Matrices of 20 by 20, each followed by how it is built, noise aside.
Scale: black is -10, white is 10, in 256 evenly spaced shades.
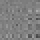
low rank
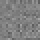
low rank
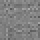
low rank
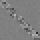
banded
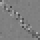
banded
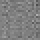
low rank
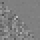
lower triangular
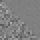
lower triangular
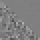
lower triangular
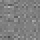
low rank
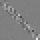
banded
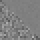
lower triangular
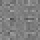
low rank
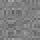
low rank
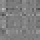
low rank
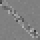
banded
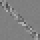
banded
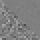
lower triangular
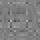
low rank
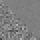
lower triangular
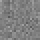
low rank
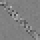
banded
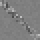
banded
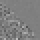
lower triangular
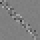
banded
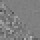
lower triangular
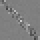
banded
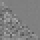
lower triangular
